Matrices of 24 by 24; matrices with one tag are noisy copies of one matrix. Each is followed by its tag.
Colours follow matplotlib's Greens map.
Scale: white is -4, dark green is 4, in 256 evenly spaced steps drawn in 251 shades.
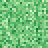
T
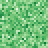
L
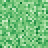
T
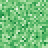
L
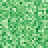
T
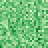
T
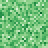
L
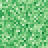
L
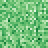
T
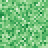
L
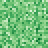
T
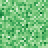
L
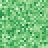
L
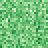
T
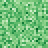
T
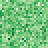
L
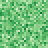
L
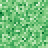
L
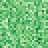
T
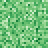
T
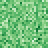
T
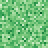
L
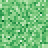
L
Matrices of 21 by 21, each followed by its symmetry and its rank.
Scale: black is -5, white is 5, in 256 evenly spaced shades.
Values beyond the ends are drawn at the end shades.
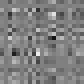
antisymmetric, rank two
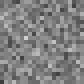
neither, full rank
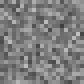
neither, full rank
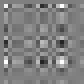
symmetric, rank one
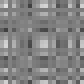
symmetric, rank one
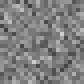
symmetric, full rank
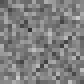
symmetric, full rank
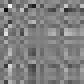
antisymmetric, rank two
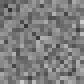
symmetric, full rank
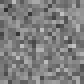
neither, full rank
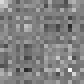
symmetric, rank three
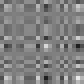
symmetric, rank one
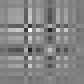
symmetric, rank one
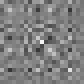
symmetric, rank three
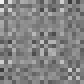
symmetric, rank three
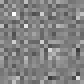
symmetric, rank three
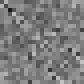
symmetric, full rank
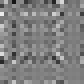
antisymmetric, rank two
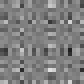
antisymmetric, rank two
